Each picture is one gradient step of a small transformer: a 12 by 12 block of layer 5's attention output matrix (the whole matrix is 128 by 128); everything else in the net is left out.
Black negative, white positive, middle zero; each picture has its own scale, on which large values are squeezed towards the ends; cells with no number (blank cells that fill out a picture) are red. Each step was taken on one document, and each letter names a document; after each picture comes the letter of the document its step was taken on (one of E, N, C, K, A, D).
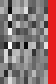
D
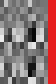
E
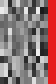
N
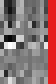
D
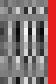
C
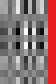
C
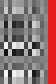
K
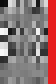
N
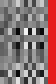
C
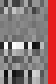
K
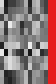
D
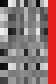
N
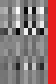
C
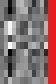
D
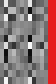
E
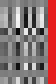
C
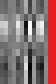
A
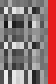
K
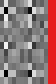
E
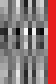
C
